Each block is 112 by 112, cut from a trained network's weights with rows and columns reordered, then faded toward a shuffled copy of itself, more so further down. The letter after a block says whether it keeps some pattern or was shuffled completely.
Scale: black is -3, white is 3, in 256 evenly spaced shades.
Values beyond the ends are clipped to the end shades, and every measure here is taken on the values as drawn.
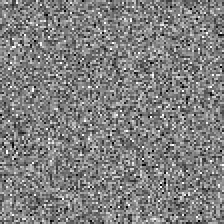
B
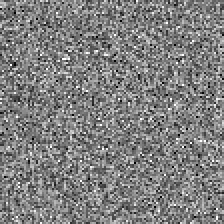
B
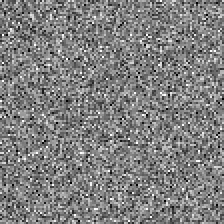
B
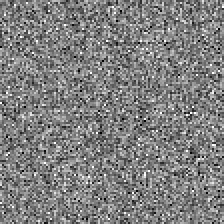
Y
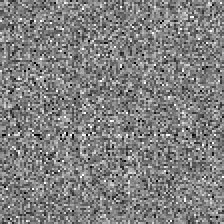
Y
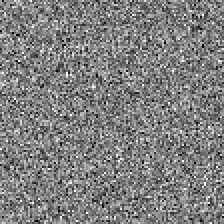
B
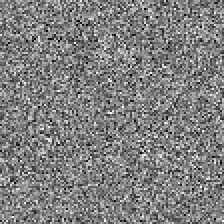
Y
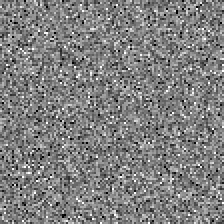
B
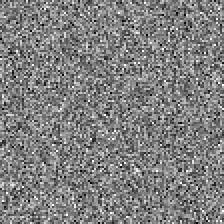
Y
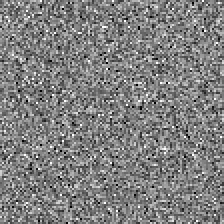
Y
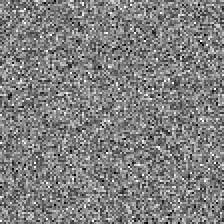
B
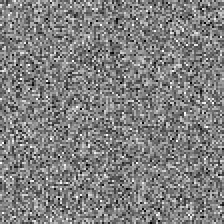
Y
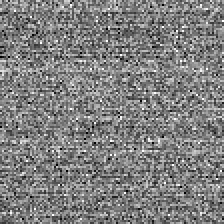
Y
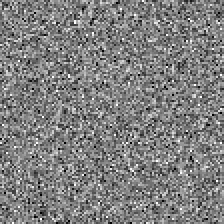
Y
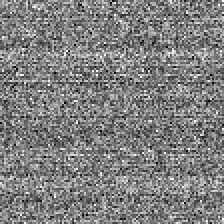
Y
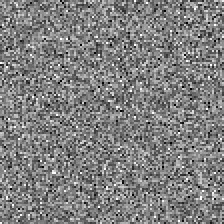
B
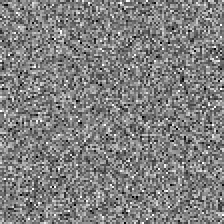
B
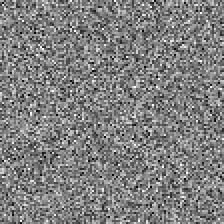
B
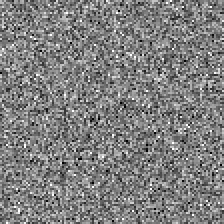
B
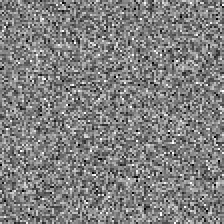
B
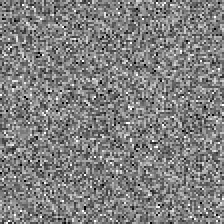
B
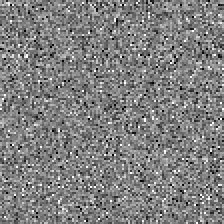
Y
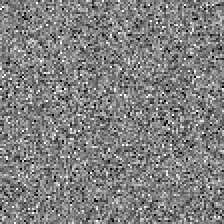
B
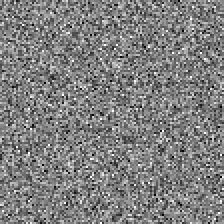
B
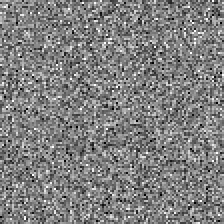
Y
